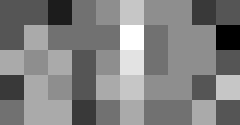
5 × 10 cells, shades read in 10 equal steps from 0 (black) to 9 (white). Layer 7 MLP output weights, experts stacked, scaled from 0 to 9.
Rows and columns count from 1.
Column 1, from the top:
3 3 6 2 4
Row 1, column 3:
1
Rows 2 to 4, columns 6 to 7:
9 4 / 8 4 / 7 5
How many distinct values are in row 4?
5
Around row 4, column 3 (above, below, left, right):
6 6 6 3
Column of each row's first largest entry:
6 6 6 6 2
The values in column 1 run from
2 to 6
